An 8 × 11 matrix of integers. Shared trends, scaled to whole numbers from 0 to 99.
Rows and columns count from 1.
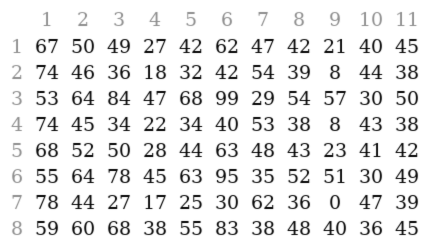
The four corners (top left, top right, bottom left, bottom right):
67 45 59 45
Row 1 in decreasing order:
67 62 50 49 47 45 42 42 40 27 21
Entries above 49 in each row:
3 2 8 2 4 7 2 5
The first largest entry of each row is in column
1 1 6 1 1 6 1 6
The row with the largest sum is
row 3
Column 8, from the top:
42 39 54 38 43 52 36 48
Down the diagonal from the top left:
67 46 84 22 44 95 62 48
